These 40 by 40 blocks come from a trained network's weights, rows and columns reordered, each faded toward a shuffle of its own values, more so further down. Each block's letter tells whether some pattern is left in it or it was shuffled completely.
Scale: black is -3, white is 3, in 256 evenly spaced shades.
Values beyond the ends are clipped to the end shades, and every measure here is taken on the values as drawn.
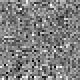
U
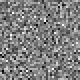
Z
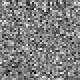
U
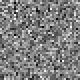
Z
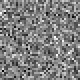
Z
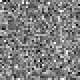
Z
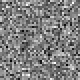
U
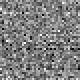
U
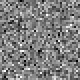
U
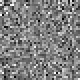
U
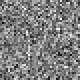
U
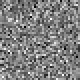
Z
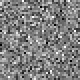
Z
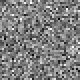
Z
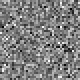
U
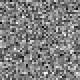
Z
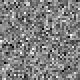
Z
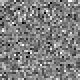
Z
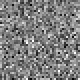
U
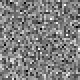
Z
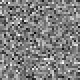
Z
